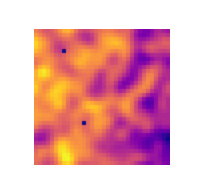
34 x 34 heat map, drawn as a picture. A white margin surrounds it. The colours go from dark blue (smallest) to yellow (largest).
Lone odd cells: 2, each lower than its neighbours. Stripes: none. Odd rows or columns: none. Slope: up to the left. Grain: blotchy. Ninth with the lowest average: bottom right.
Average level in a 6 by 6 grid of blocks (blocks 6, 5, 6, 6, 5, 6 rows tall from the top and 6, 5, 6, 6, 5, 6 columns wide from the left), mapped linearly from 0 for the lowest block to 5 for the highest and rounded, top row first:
3 3 3 4 2 2 | 4 3 4 3 1 1 | 5 4 2 2 2 2 | 4 3 4 3 2 1 | 2 3 3 2 1 0 | 3 5 3 2 1 0
